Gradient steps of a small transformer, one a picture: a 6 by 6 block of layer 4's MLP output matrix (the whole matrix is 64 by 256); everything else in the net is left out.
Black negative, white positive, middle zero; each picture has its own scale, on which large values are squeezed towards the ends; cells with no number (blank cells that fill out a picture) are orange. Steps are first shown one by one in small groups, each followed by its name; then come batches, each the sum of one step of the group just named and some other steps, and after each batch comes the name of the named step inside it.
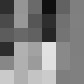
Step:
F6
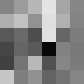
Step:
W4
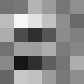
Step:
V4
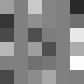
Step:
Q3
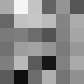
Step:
Q3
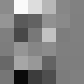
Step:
W4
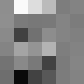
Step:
V4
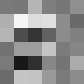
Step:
V4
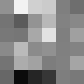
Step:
Q3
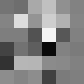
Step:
W4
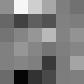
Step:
Q3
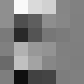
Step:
W4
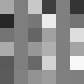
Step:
Q3
